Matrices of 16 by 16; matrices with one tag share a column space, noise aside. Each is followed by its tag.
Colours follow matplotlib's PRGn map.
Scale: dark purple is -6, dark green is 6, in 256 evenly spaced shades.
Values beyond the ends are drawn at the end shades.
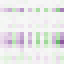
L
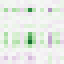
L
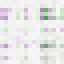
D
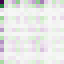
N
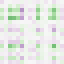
D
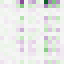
N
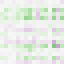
D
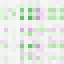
D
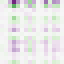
N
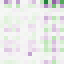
N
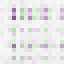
D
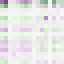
N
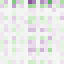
N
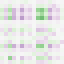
D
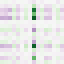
D
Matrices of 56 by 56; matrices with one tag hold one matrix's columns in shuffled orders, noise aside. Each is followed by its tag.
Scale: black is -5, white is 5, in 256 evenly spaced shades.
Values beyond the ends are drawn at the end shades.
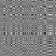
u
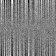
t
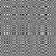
u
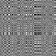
u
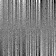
t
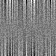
t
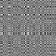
u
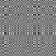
u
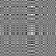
u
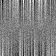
t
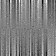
t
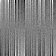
t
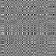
u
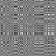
u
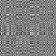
u
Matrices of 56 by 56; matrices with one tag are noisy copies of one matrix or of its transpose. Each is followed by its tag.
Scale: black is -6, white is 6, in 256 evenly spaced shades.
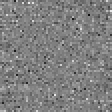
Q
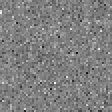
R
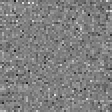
Q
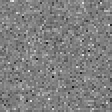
R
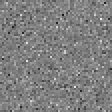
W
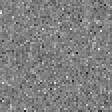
R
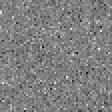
R
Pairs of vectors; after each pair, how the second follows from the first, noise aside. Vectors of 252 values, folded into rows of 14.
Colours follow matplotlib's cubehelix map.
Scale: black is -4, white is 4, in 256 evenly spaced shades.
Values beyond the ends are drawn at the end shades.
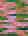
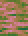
shrunk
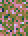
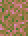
shrunk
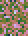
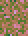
shrunk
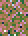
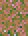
shrunk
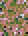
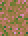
shrunk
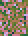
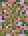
reversed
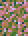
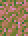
shrunk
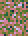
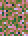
wrapped around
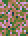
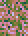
sign-scrambled
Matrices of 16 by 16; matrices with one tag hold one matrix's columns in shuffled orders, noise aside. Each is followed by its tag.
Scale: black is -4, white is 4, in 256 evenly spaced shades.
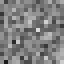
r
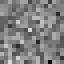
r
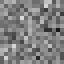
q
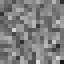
r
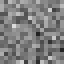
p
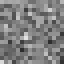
p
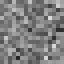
q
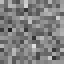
q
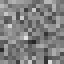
p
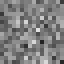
r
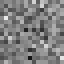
q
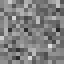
q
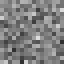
p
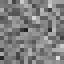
q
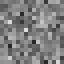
r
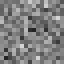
q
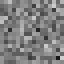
q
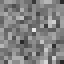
r
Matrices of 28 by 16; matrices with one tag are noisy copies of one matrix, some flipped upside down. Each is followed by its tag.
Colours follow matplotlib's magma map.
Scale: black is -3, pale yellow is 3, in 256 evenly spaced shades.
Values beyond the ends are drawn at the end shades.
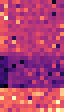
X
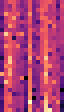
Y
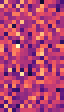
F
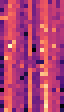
Y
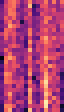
Y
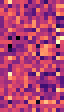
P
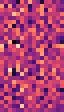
F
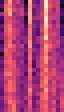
Y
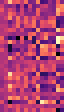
P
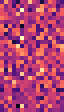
F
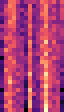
Y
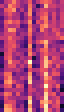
Y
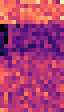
X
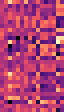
P
